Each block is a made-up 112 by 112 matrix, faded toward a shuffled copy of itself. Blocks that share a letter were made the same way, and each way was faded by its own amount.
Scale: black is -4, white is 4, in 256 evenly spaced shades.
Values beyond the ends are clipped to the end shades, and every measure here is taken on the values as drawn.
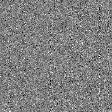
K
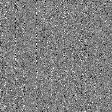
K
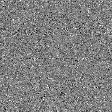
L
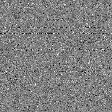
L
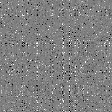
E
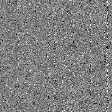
K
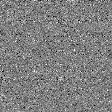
L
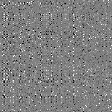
E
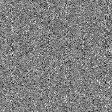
K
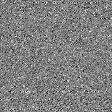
L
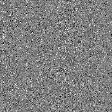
K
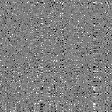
E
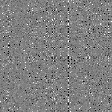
E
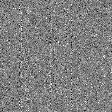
K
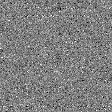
L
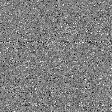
L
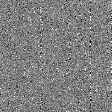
K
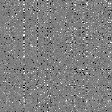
E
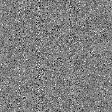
K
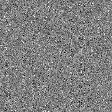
K
